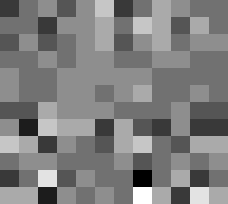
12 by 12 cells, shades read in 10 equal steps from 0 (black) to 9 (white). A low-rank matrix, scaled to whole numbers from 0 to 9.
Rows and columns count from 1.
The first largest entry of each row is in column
6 8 6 3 1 8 3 3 1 2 3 8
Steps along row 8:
down up down same down up down down up down same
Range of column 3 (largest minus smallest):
7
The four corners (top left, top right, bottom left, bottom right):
2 4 6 6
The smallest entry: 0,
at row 11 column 8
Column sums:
50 50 52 54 58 56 52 57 55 51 53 51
